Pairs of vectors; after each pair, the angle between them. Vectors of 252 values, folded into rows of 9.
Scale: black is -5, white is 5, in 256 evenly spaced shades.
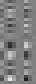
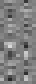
nearly opposite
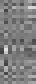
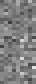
orthogonal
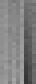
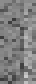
partly opposed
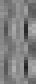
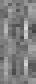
nearly opposite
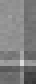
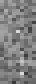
partly aligned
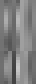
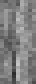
nearly parallel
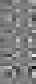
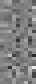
nearly opposite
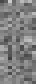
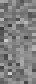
partly opposed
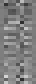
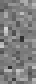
orthogonal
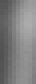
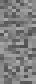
orthogonal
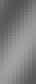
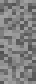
orthogonal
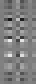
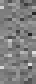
partly aligned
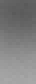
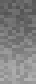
nearly parallel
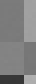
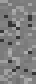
orthogonal
